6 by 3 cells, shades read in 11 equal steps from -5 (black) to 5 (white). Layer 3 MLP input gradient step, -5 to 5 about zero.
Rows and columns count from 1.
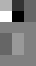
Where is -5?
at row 2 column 2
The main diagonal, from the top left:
2 -5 0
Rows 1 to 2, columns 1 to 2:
2 -3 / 5 -5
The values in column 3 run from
-1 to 0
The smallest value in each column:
-1 -5 -1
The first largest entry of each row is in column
1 1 1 2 2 1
